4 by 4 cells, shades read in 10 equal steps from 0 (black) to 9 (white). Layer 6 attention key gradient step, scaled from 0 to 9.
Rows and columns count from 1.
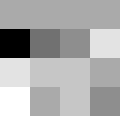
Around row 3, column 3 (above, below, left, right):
5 7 7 6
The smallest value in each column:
0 4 5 5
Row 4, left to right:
9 6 7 5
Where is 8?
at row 2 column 4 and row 3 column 1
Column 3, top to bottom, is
6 5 7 7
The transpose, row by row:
6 0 8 9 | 6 4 7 6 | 6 5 7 7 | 6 8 6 5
